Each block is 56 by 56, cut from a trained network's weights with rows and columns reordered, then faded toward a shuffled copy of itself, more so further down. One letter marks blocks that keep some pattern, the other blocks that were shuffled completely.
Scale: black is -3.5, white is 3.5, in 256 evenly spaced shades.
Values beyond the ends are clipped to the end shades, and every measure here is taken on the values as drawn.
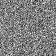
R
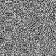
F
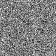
R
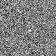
R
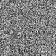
F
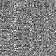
F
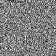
F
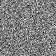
R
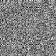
F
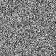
R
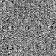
F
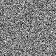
R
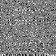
F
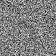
R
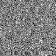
F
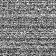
F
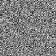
F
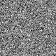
R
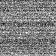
F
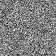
R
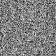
F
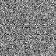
F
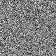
R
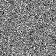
R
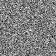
R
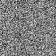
F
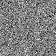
R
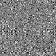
F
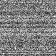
F
